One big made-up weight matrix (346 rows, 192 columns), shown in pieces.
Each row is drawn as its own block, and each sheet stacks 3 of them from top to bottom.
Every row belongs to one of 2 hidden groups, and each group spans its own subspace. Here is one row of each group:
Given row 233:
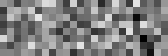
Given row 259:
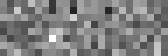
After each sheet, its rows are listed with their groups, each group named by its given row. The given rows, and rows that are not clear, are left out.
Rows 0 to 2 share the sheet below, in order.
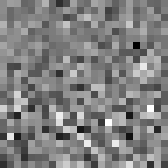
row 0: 259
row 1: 233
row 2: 259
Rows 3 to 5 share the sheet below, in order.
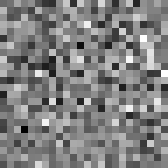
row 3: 233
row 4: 259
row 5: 259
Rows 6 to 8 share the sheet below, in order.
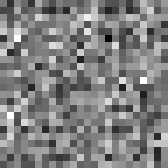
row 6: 259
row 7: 233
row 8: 259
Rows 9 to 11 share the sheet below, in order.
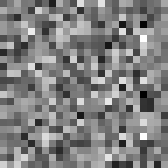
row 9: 233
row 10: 233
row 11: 233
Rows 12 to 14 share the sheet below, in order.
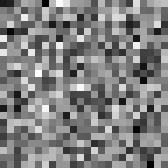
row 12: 259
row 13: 233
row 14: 233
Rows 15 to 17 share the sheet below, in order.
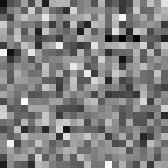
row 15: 259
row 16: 259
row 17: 259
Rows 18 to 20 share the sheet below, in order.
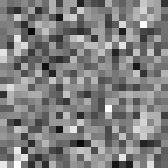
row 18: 233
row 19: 259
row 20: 233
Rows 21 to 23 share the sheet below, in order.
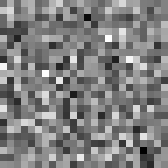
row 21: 259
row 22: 259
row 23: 233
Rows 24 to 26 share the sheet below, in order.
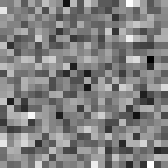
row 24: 259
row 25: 259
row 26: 259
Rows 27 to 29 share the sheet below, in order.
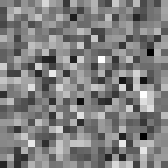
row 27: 233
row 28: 233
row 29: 233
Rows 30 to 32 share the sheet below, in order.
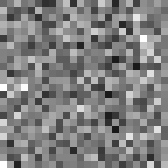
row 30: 233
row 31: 259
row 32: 259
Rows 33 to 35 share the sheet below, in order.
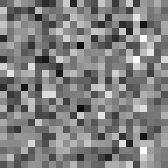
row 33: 233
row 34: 259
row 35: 233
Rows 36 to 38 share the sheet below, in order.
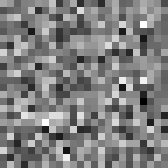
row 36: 233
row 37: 233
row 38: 259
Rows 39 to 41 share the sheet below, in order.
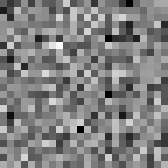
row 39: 259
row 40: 259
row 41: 259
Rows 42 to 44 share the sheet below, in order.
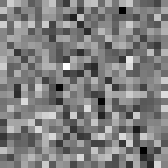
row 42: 259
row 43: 259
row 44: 233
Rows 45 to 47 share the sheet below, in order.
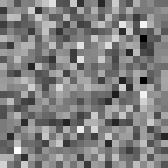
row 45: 233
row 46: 233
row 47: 259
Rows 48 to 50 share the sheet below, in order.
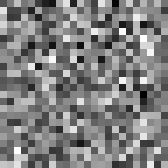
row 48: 233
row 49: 233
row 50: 233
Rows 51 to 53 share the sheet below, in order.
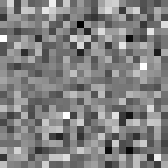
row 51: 259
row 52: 233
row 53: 259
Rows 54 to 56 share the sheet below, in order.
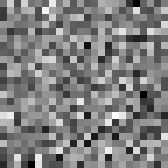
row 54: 259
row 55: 233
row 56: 259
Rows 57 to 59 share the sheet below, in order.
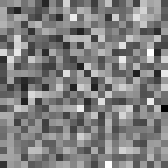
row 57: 233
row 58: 259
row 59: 259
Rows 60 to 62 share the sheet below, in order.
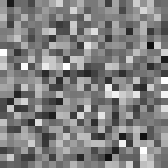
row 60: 259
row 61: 259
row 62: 233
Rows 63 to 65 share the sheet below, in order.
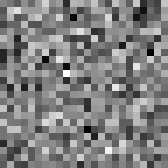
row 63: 233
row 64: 259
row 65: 259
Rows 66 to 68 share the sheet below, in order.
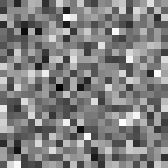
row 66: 259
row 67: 259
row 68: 259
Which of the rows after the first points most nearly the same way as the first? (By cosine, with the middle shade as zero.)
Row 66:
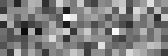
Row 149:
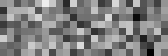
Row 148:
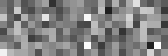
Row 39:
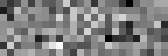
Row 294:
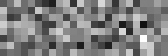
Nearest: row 39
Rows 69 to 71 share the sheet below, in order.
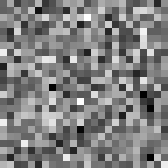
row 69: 259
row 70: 233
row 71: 259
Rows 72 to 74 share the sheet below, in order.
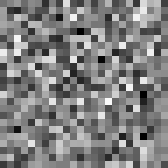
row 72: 233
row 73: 233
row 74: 233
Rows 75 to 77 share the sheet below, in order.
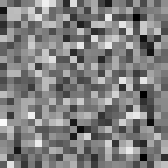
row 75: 233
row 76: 233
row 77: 259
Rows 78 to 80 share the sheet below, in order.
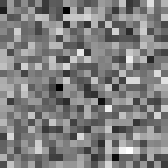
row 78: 259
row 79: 259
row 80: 259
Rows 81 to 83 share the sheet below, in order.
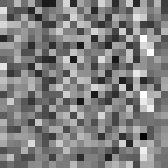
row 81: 233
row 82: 233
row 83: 233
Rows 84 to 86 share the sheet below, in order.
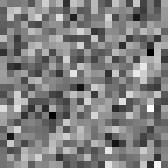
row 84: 233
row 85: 233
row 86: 259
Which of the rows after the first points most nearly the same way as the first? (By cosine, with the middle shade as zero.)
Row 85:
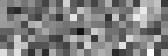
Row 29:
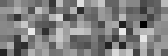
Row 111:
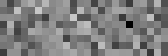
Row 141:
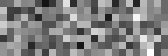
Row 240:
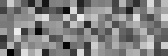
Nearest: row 141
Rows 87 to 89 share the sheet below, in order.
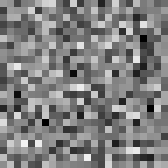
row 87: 233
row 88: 233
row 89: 259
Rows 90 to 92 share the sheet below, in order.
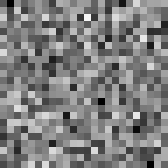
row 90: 259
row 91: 259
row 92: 233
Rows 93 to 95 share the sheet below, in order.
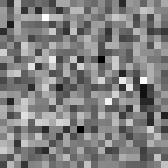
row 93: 259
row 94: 233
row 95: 259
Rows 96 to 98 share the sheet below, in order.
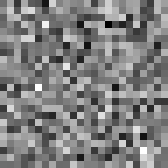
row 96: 259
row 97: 259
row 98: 233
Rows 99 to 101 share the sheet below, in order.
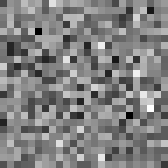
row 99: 259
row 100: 233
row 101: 259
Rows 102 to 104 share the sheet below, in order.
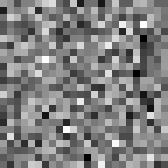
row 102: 233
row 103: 233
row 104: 259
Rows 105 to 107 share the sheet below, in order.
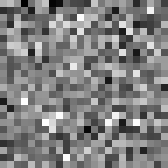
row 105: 259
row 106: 259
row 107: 259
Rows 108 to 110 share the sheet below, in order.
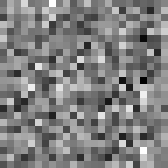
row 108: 259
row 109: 233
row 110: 233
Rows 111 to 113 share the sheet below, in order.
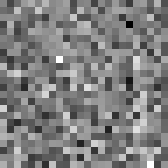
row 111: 259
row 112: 259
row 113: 233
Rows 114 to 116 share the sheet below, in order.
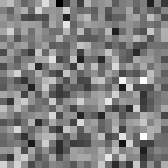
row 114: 259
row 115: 233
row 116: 233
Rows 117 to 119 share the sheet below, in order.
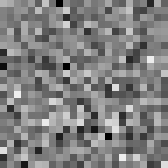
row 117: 259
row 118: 259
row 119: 259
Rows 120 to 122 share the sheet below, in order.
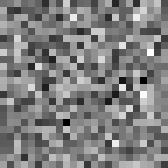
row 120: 233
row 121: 233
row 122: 259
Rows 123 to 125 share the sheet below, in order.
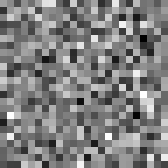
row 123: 233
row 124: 233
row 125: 259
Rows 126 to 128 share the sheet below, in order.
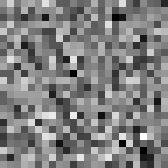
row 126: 259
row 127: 259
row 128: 233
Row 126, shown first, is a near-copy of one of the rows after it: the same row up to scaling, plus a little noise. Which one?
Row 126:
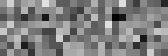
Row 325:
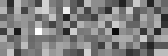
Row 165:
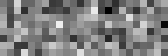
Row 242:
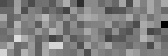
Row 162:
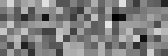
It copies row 162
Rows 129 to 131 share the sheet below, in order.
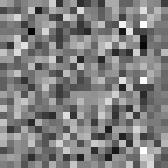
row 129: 233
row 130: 233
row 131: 233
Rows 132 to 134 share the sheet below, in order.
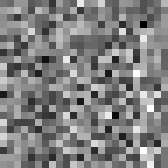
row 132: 233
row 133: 233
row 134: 233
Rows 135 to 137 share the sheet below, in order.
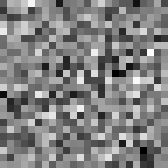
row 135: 259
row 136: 259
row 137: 233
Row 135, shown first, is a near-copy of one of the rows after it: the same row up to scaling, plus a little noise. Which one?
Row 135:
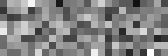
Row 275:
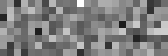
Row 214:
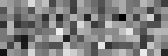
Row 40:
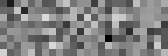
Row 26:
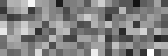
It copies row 26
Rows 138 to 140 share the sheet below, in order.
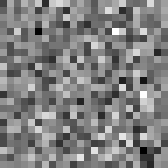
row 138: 259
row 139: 233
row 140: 233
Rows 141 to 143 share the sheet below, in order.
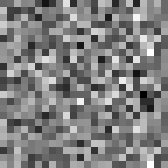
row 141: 233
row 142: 233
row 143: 233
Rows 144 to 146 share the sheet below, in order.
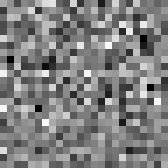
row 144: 233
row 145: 259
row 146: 259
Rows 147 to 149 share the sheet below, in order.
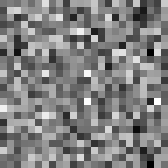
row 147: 233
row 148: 259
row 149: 233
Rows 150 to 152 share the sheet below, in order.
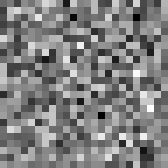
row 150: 233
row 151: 233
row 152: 233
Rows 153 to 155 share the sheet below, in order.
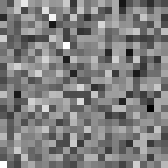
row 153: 259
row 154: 233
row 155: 259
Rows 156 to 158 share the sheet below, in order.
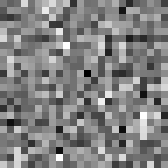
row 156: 259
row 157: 259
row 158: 233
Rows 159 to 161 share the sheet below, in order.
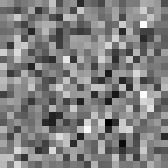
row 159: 233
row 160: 233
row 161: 259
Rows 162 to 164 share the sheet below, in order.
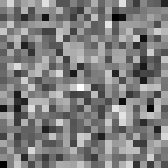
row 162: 259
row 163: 233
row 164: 259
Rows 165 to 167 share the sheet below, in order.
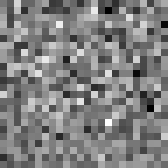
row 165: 259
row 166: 233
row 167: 259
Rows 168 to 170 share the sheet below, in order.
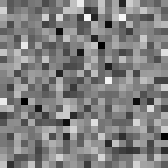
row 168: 259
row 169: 259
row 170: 259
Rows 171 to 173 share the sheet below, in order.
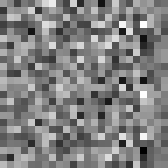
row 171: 233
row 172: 233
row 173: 233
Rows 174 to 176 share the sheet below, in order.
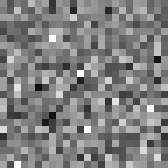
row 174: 259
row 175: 259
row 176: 259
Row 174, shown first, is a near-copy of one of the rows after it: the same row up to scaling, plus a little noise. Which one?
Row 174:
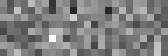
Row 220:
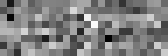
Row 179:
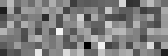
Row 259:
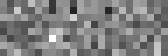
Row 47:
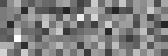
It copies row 259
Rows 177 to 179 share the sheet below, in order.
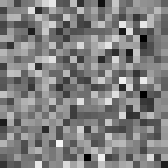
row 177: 233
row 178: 233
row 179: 259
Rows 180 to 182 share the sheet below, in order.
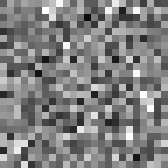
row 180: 259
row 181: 233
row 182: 259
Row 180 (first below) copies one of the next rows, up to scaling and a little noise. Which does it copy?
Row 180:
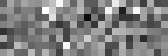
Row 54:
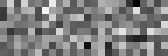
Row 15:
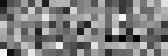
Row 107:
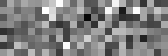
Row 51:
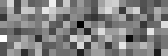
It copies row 107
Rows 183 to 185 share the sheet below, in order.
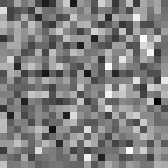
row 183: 233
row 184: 259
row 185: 259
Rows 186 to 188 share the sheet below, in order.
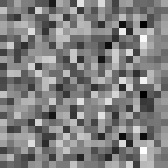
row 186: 233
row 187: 233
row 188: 233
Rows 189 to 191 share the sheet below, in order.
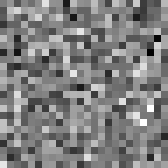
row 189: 233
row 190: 233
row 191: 259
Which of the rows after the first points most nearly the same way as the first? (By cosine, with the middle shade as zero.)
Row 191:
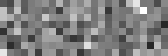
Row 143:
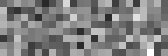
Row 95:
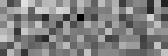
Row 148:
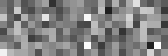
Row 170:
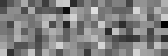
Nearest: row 148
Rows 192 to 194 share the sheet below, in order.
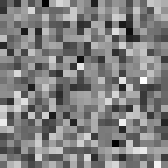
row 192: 259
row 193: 233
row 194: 259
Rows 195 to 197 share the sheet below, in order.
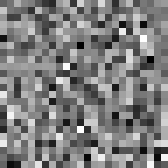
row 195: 233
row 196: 259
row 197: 259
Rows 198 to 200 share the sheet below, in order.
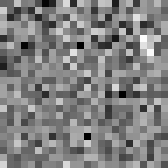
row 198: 233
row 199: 259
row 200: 259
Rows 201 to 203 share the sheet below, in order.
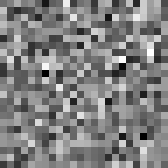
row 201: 233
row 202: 259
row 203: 233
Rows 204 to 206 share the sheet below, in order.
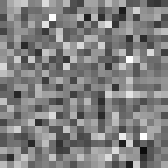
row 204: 259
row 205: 259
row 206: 233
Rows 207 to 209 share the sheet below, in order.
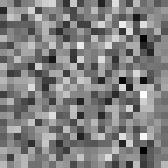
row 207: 233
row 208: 233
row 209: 233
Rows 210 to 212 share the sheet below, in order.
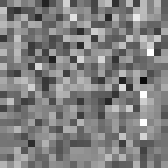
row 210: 233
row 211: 233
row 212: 233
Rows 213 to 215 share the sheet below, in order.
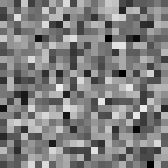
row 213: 259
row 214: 259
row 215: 233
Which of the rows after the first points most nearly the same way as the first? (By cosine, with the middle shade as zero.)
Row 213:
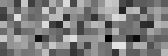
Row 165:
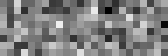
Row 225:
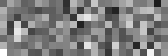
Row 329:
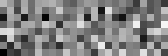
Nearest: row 329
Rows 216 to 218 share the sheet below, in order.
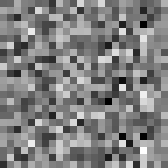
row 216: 233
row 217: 233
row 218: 233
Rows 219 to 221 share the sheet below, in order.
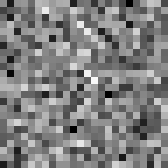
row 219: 259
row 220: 259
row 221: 233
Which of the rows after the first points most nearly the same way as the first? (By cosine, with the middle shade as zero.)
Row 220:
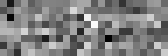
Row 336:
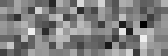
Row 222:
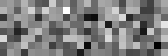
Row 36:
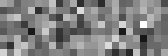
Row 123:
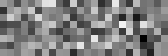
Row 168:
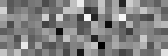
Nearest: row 168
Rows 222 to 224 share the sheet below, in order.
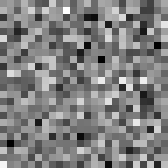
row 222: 259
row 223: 233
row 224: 259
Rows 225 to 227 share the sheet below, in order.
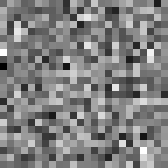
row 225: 259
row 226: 259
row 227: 233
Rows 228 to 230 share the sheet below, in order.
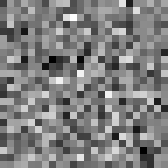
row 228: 259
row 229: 259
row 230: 233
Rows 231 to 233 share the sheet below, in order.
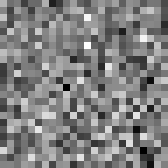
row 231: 259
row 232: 259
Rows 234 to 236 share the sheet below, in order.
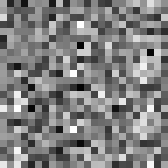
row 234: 259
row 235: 233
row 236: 233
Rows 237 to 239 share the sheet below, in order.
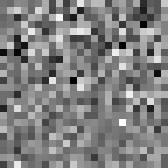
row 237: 233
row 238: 259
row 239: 259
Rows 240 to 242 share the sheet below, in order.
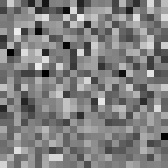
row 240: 259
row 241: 259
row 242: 259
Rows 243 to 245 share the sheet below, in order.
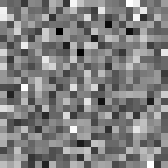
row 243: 259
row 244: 259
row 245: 233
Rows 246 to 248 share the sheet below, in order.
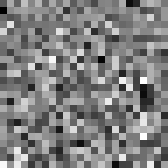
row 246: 259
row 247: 233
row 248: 233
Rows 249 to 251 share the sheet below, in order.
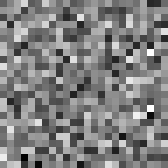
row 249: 259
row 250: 259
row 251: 259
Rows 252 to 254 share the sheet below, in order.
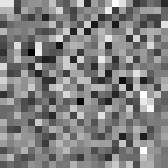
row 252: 259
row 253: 233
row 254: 233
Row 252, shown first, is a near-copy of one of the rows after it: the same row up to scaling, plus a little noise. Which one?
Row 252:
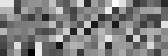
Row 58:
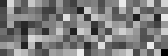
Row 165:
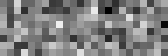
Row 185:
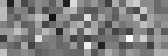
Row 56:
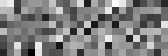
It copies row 56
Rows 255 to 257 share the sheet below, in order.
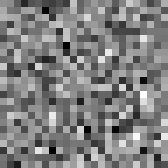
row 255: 259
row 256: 233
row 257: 259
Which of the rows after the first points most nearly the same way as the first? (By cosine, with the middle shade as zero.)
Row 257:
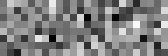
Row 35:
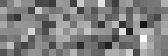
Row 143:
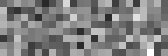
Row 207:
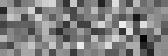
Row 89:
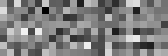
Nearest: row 207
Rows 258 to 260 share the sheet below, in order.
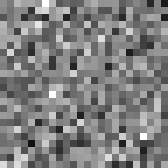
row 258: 259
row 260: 233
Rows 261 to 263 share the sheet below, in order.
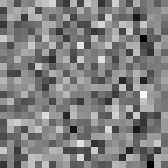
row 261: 233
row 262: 233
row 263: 233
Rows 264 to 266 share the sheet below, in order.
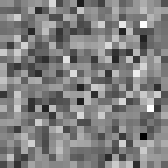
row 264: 233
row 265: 233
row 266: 233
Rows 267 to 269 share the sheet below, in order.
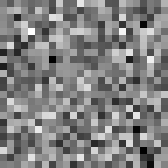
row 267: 233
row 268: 259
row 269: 233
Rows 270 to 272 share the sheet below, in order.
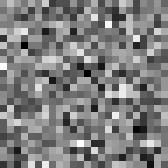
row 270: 259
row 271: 259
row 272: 233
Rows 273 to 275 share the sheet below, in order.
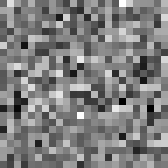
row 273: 259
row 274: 233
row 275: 259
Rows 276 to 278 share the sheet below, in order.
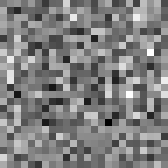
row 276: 233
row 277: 259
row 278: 259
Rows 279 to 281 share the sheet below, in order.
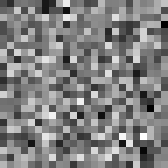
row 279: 259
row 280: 233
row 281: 233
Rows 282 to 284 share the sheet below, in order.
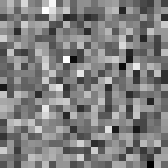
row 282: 259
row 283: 259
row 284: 233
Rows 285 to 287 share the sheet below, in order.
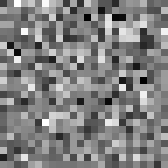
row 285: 259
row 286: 233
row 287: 259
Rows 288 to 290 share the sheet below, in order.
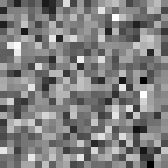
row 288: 259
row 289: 233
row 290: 233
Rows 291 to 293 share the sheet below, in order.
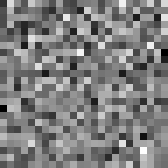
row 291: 259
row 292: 259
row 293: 233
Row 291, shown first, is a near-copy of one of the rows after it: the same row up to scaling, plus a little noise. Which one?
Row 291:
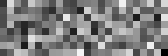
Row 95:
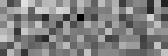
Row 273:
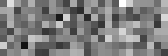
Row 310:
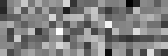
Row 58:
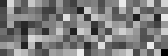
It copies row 58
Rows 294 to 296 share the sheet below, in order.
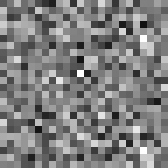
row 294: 233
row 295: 259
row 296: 233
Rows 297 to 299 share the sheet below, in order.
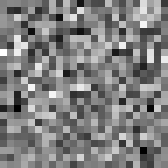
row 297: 233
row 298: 233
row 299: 233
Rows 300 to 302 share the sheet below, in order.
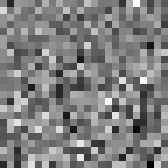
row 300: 259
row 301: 233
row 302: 233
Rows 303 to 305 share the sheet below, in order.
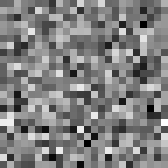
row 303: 233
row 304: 233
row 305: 259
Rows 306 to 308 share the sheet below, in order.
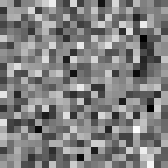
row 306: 233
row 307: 233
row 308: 233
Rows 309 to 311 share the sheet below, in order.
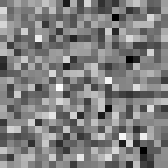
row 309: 259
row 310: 259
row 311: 233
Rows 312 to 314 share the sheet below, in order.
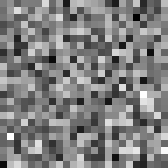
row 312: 233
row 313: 233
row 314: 259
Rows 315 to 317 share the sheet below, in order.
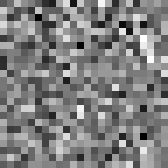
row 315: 233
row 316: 259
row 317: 233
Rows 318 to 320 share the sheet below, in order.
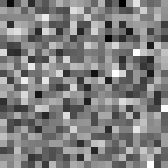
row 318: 259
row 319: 259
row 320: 233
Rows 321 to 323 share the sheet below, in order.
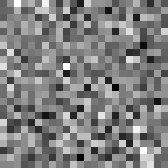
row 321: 259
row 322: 259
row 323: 233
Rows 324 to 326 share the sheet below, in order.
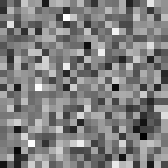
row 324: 259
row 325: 259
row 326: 233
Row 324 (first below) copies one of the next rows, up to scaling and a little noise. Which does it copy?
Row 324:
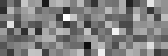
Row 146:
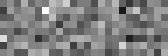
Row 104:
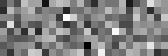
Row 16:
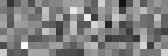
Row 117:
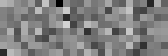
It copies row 104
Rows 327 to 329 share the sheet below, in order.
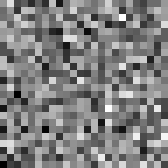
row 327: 259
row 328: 259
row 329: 259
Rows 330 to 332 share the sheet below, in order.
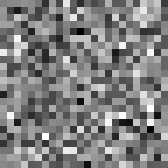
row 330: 233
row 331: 233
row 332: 259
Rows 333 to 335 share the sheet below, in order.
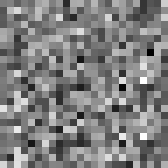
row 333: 233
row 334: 233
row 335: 233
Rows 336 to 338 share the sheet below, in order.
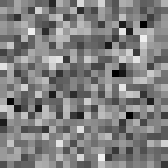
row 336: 233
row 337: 259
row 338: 259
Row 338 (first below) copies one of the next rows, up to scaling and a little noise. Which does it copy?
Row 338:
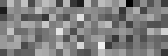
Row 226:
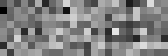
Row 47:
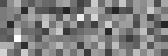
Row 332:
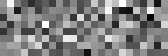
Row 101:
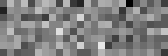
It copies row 101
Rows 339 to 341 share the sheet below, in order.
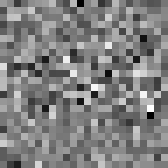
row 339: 233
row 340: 233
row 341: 259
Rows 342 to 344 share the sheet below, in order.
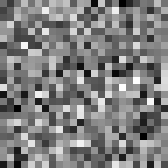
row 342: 259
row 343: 259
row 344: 233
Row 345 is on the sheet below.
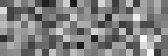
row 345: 233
